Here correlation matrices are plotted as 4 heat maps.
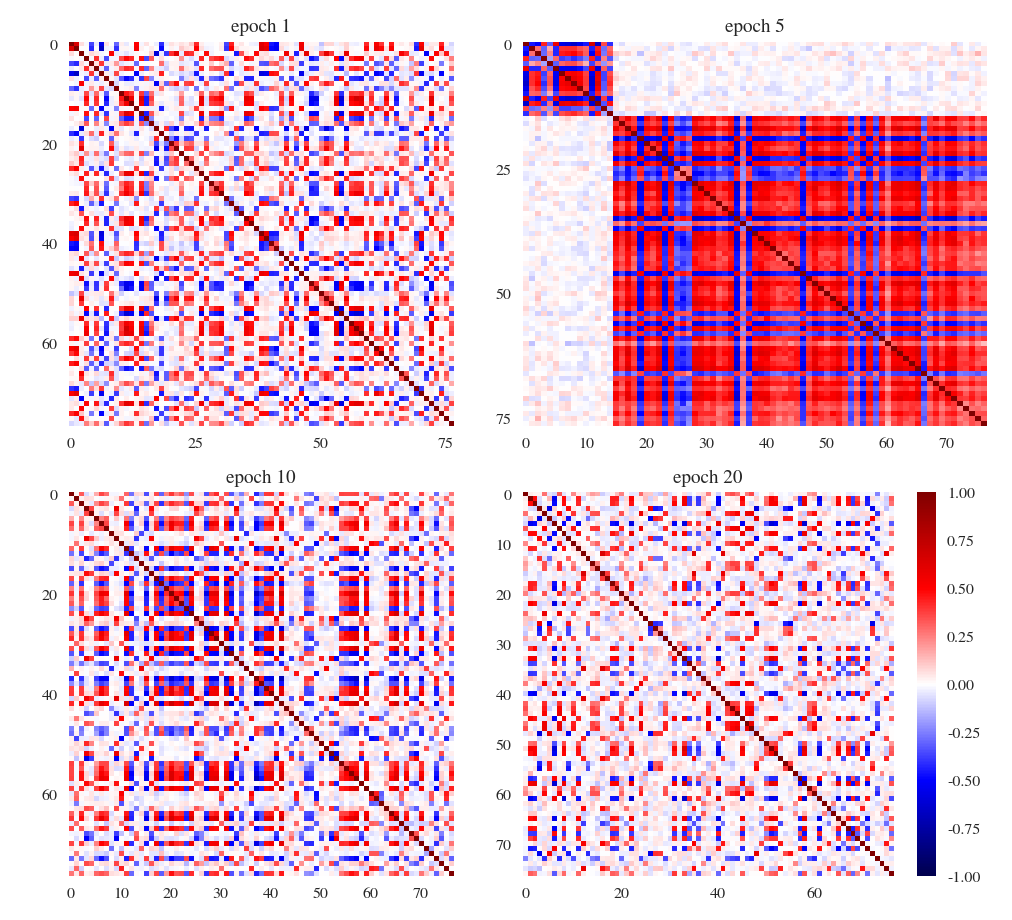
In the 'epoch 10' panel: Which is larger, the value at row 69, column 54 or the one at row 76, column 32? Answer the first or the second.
the first
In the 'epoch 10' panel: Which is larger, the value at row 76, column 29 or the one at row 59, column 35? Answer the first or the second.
the first
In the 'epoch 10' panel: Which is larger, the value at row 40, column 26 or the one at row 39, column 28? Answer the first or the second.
the second
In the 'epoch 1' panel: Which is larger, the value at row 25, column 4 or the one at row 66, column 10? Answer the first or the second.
the second
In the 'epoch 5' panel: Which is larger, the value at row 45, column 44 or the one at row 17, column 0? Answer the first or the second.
the first
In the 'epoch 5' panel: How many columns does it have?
77
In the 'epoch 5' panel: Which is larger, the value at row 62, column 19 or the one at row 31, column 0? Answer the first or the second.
the second
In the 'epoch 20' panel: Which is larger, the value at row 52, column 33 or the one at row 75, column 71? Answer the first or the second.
the first
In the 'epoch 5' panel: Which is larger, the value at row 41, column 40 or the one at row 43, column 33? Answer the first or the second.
the first
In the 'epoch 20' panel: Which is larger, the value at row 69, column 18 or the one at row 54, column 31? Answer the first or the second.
the first
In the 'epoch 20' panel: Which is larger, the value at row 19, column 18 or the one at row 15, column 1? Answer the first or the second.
the first
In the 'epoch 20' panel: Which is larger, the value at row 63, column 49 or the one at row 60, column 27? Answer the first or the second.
the first
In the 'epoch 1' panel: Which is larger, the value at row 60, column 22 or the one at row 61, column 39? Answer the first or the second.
the second
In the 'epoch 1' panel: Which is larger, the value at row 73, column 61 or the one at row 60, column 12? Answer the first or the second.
the second
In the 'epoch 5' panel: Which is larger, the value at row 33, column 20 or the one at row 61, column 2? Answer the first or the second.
the first
